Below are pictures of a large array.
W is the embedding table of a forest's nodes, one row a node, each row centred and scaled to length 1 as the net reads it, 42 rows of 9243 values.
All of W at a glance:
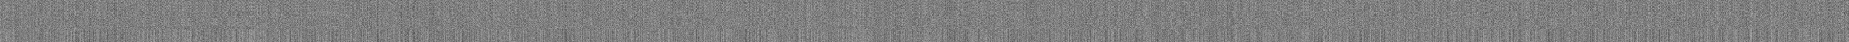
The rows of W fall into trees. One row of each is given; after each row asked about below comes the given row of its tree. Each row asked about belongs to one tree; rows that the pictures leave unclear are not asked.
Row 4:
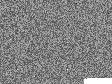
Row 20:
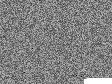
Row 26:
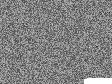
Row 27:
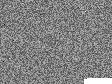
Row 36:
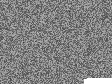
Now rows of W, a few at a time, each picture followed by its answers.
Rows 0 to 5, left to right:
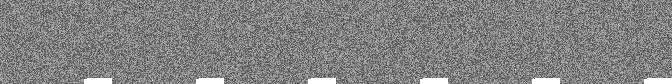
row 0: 26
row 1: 4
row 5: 26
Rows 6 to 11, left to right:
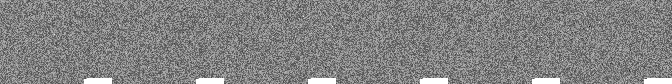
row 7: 36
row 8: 26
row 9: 36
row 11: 27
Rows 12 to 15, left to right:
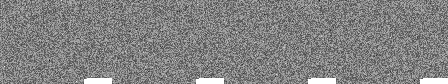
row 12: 26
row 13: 26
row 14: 27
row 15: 27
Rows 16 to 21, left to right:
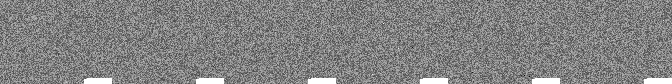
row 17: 26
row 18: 4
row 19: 20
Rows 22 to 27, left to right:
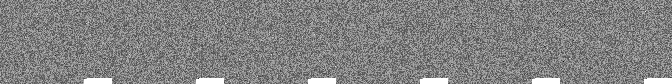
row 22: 20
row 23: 4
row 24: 20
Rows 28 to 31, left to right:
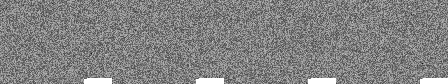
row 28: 26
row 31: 36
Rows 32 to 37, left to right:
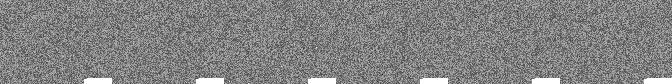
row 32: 36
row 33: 36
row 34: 36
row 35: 36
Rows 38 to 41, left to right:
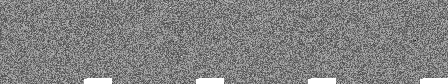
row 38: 36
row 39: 36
